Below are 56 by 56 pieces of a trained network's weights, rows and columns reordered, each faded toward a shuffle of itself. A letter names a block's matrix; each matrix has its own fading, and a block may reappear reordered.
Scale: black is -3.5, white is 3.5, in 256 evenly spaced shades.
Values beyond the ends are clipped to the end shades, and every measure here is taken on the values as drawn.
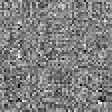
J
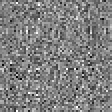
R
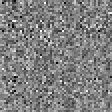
R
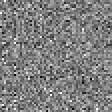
J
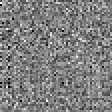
R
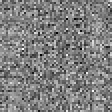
R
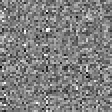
J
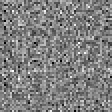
R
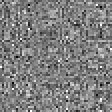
J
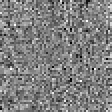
R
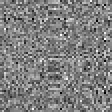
J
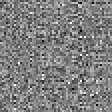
J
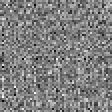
J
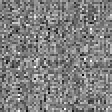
R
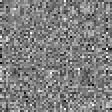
J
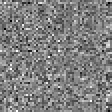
J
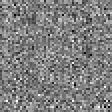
R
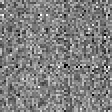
R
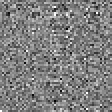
J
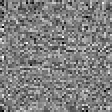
J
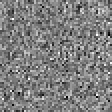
R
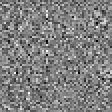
J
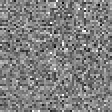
J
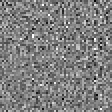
J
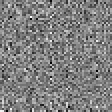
J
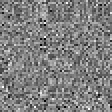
J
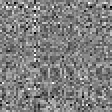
J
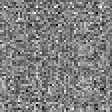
R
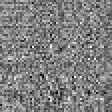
R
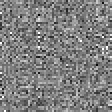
J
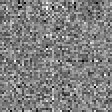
R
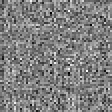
R
